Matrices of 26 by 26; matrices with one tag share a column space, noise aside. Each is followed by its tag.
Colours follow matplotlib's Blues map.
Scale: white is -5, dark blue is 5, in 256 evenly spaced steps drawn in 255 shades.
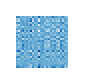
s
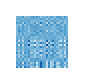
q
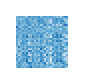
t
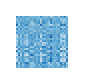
t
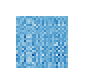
t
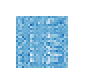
t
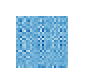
s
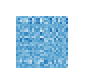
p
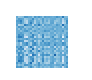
t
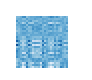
q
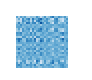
p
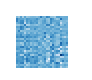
t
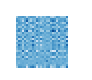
s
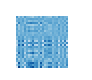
q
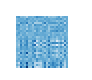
q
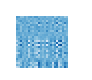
q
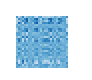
p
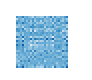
s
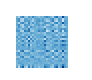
s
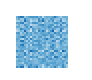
s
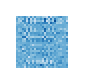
p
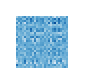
p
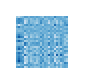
t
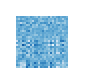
q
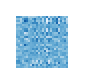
p
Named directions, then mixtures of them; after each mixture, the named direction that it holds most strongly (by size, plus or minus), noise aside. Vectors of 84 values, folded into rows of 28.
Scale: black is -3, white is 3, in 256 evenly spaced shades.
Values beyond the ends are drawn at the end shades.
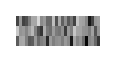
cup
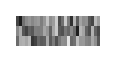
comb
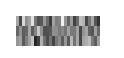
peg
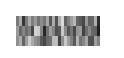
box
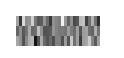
peg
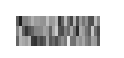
comb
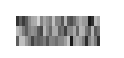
cup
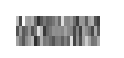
peg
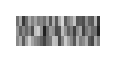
box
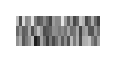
peg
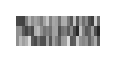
comb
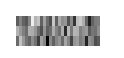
cup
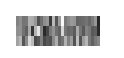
box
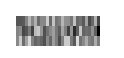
box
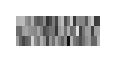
comb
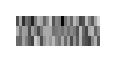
peg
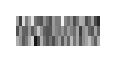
peg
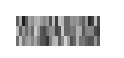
box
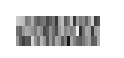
comb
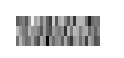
cup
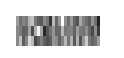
peg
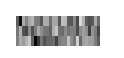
comb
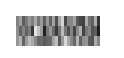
box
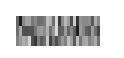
comb
